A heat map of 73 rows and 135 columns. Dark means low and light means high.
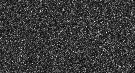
Grain: fine. Mirror symmetry: none. Odd rows or columns: none. Seam: none. Histogram: skewed, a long tail of high values. Average level on the scale: 20%. Stripes: none.
